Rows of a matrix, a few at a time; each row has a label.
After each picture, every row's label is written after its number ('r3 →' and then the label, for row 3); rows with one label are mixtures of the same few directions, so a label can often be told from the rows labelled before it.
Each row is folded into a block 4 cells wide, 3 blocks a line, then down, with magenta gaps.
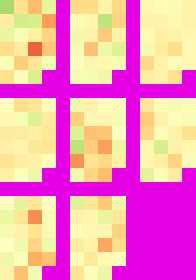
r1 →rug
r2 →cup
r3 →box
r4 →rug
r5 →box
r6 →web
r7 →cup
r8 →rug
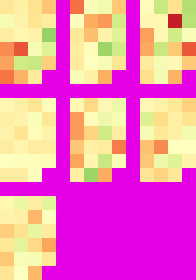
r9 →web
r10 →rug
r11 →cup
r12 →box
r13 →cup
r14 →web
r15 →cup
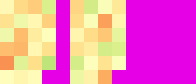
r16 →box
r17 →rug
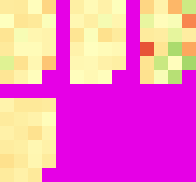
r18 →box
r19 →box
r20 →box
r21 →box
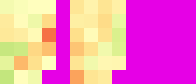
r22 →web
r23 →web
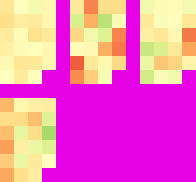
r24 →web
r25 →rug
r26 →web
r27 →web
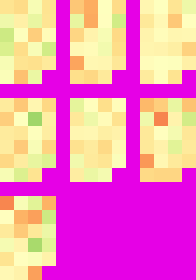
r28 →cup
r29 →rug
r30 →cup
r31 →cup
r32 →rug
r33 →rug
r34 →rug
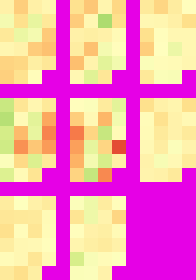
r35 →rug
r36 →cup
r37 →box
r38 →web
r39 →cup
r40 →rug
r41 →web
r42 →rug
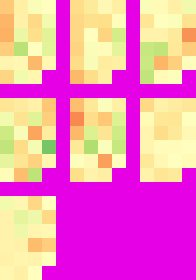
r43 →web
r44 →web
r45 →web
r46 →cup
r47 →web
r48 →rug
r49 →rug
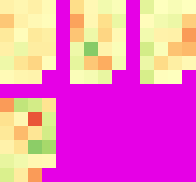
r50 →web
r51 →web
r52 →web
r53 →rug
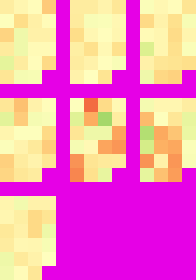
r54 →box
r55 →cup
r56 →box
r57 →rug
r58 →rug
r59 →box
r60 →rug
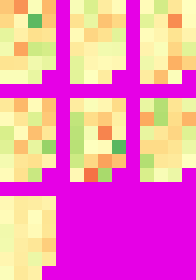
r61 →cup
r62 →rug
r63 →cup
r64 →cup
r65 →cup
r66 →rug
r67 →web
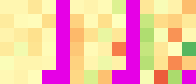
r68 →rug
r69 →cup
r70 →cup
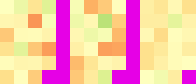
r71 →cup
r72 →rug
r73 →cup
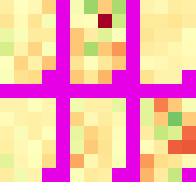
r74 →box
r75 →cup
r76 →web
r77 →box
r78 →box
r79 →rug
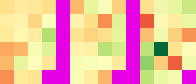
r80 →web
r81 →rug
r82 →web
